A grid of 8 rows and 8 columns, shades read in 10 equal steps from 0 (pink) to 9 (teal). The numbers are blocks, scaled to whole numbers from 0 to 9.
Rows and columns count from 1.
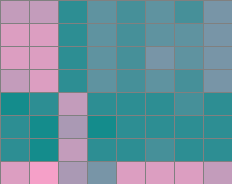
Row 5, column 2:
8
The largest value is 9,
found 4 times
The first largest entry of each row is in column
3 3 3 3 1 2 2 4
